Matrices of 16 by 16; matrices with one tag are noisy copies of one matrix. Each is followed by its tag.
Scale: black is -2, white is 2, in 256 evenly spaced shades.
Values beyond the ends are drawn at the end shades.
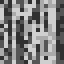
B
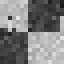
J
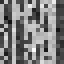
B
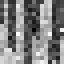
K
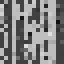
B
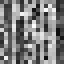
B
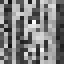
B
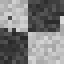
J
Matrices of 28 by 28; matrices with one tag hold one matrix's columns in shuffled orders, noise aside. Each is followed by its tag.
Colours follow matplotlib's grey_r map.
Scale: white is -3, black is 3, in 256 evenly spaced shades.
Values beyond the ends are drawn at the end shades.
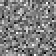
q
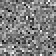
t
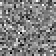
q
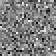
q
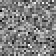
t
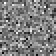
q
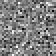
t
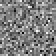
q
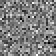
t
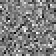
q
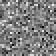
q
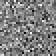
q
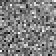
q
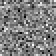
q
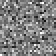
t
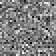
t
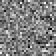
t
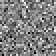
q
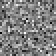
q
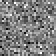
t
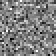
q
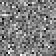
t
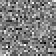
t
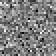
q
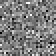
t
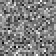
t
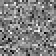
q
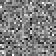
t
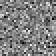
t
